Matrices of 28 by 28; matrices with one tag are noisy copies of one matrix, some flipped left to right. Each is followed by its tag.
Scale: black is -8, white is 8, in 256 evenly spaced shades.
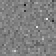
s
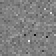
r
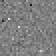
s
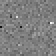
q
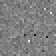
r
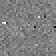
q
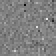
s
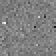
q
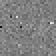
q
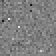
s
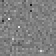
s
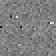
q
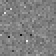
r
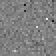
s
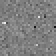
q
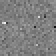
q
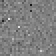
s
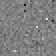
s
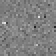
q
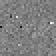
q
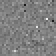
s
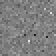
r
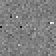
q
